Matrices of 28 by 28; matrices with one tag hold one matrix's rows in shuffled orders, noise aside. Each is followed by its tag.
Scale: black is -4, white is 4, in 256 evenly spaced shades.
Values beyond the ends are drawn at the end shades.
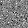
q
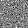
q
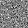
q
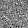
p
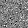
p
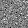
p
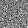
p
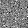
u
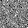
u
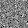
u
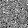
u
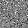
u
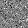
p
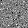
q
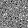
p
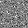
q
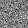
p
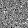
p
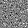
p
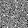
u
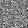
u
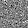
p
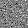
p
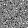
p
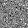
p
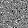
q
